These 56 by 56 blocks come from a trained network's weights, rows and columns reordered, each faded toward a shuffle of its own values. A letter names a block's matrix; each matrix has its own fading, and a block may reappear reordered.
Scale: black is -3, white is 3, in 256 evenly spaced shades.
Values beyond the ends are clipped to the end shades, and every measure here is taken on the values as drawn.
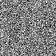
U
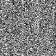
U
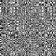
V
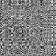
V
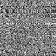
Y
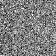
U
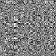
V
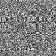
Y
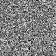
U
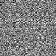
Y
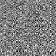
V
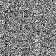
U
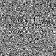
Y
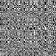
V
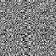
V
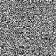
Y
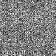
Y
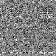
Y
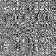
V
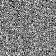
U
